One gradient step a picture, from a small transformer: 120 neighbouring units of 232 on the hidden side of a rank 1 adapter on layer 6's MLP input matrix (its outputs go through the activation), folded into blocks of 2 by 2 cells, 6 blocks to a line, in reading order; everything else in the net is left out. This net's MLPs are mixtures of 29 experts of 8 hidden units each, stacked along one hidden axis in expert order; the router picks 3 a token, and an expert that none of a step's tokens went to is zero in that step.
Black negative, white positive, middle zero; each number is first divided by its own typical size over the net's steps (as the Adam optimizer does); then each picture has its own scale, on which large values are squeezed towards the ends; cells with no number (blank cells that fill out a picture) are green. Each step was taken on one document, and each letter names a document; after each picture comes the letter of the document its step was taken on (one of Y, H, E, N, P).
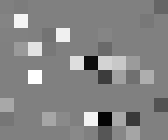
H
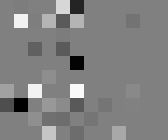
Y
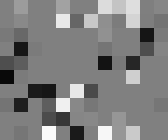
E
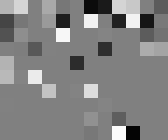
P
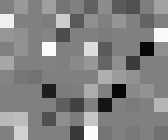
P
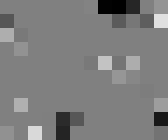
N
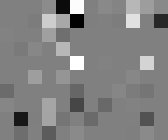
Y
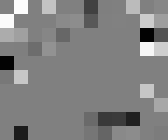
P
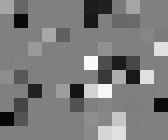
H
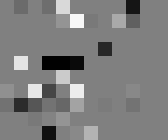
Y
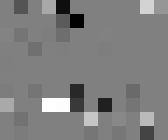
Y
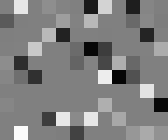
P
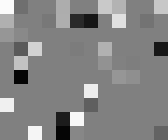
E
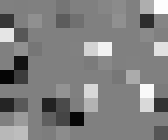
E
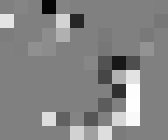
P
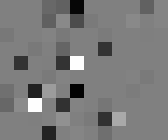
Y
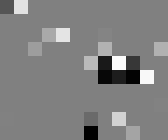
H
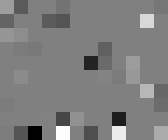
N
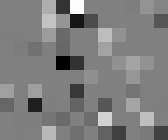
Y
